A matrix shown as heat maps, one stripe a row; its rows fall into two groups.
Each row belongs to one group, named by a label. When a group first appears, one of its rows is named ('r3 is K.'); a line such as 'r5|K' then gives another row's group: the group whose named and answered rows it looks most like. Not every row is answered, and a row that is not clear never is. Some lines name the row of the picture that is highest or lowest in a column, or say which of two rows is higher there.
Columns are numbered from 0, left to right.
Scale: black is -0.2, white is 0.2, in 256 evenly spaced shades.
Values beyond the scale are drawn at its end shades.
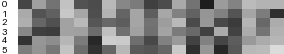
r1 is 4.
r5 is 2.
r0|2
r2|4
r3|4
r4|2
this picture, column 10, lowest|0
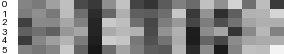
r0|2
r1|2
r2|2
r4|2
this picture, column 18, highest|5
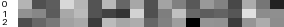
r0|4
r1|4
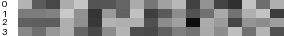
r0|4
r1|4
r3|2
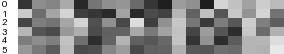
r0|2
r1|2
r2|4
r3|4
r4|2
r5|2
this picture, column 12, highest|0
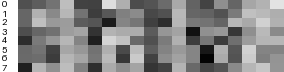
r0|2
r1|2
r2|2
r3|4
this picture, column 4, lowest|0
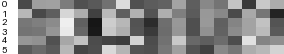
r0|2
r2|2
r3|2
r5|2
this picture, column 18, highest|5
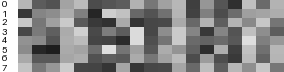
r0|4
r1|2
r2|2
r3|4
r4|4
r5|4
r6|4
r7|2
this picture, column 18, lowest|3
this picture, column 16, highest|4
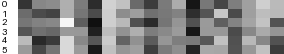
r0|2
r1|4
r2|2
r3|4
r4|4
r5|4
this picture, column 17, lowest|4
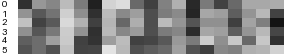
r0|2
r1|4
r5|2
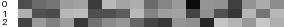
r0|4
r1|4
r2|2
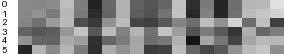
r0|2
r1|2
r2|2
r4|4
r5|2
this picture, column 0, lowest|5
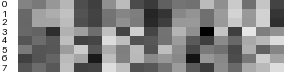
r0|2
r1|2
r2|2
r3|4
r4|2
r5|4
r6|4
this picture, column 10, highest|5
